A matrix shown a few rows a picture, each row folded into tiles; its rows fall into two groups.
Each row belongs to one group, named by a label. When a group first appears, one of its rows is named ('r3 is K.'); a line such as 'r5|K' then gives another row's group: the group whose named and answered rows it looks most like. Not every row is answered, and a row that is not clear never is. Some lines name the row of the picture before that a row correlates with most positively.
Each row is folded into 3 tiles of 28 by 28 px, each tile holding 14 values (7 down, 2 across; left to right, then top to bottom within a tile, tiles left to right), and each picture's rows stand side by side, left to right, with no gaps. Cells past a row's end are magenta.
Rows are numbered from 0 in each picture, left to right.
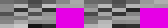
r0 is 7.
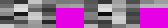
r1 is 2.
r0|2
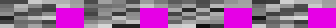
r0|2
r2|7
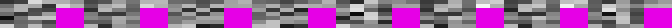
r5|2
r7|2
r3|7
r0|2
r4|2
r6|2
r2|7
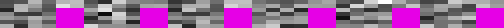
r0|2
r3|7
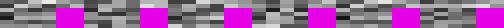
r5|7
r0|2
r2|2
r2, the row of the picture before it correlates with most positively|5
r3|7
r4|2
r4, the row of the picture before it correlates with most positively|4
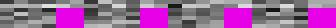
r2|2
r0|7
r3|7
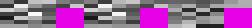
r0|2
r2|7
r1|2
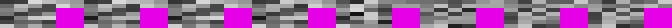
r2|2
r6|7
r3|2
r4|2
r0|2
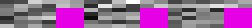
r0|2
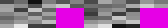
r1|7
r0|7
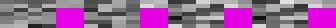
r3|2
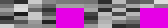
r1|7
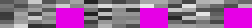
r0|7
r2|2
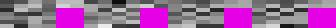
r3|7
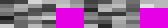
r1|2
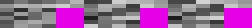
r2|2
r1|2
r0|7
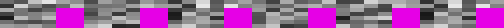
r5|7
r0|2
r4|2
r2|7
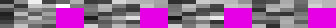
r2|2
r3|2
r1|2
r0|7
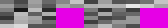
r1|7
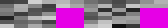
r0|2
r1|7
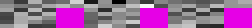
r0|7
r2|7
